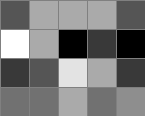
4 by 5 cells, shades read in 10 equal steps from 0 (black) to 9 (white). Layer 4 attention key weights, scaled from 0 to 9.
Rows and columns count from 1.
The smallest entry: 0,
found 2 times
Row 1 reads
3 6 6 6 3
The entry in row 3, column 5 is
2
